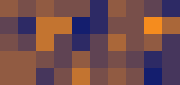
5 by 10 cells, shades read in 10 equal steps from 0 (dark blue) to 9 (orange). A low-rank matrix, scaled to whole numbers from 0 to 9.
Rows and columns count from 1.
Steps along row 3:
down up down down up up down up down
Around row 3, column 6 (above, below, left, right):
1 3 1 6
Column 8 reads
4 4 4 3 4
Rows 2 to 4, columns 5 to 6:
0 1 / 1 3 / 5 3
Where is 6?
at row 2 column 10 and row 3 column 7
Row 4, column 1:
5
